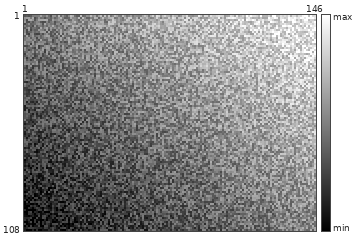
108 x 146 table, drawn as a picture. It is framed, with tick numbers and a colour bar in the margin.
The ninth with the lowest average is the bottom left. No single row or column stands out from its neighbours. There are no regular stripes. The grain is fine, like static. The ninth with the highest average is the top right. Neither half mirrors the other. Values rise toward the top right.
